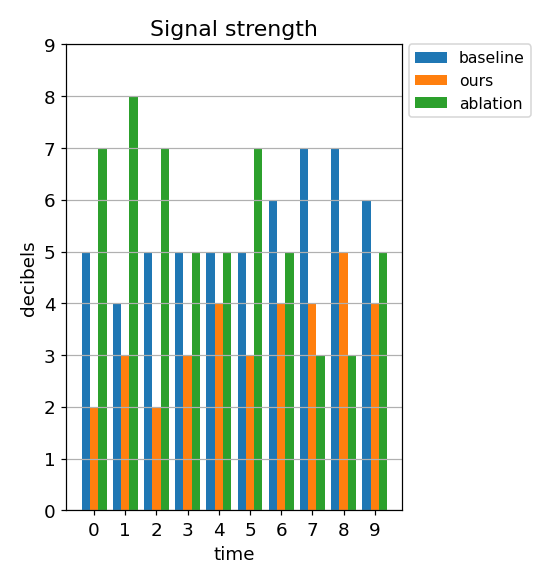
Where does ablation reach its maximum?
1
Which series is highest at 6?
baseline
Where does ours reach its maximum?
8
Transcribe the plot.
Title: Signal strength
x-axis: time, ticks 0 1 2 3 4 5 6 7 8 9
y-axis: decibels, ticks 0 1 2 3 4 5 6 7 8 9
Legend: baseline, ours, ablation
Values:
baseline: 5 4 5 5 5 5 6 7 7 6
ours: 2 3 2 3 4 3 4 4 5 4
ablation: 7 8 7 5 5 7 5 3 3 5
